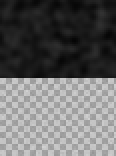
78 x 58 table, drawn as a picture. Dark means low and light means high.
The table splits into 2 rows of 1 panel. Panel 1,1: very low, blotchy, faint in contrast. Panel 2,1: high, checkered.
